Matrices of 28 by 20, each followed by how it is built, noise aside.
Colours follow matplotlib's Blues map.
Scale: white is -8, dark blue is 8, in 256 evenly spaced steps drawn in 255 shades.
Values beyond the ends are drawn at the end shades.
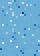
sparse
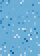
sparse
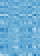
low rank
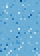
sparse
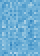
low rank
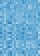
low rank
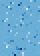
sparse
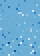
sparse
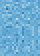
low rank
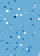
sparse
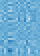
low rank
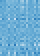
low rank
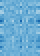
low rank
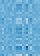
low rank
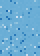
sparse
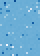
sparse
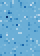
sparse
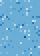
sparse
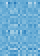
low rank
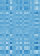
low rank
